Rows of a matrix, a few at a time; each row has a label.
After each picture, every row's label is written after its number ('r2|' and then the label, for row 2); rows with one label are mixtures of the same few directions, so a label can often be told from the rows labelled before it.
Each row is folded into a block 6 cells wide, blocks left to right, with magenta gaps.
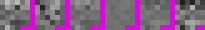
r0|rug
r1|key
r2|rug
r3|key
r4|rug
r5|rug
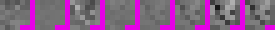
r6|rug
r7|rug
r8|key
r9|rug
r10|key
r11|key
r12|key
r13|key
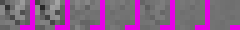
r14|key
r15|key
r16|rug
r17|rug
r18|key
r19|rug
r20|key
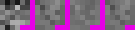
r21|rug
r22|key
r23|key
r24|key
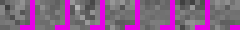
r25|key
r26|key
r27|key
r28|rug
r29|rug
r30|rug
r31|rug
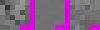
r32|key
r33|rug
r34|rug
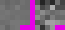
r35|rug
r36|rug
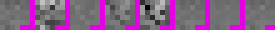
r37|rug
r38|rug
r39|key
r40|key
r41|key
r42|rug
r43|rug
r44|rug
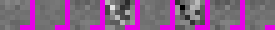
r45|rug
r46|key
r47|rug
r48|key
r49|key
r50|key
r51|rug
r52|rug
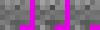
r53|rug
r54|rug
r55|rug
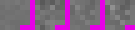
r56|rug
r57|rug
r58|key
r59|key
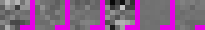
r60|rug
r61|key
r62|rug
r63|rug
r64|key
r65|rug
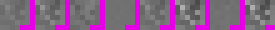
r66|key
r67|key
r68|key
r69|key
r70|key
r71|key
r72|rug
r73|key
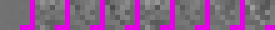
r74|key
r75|rug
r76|key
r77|key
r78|rug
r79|key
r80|key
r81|key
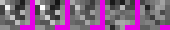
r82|key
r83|key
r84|key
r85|rug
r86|key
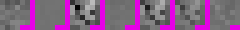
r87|rug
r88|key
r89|key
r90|rug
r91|key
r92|key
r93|key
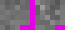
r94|rug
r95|key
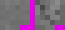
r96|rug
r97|key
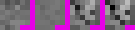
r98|rug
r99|key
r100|key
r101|key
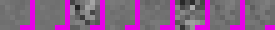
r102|key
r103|key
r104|key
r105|rug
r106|rug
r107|rug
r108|key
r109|key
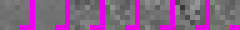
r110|rug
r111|rug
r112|rug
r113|key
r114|rug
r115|key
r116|key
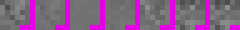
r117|key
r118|key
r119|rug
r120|rug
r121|key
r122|rug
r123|rug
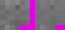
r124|rug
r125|rug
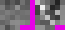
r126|rug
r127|key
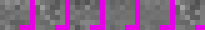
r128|rug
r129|key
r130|rug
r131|rug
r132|rug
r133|key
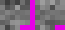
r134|rug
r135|rug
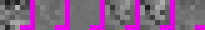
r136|rug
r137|key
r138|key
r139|key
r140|key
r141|rug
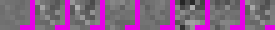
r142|key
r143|key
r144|key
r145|rug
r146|key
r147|rug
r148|rug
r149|key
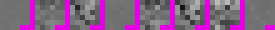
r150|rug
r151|rug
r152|key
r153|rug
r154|rug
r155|key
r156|rug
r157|key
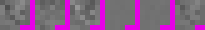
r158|key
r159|rug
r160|key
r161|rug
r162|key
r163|key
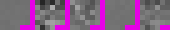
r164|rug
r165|rug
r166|key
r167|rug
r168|rug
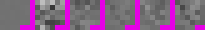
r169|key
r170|rug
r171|rug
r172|key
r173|key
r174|key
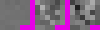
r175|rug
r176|key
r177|key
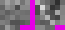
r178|rug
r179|key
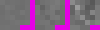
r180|key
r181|key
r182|key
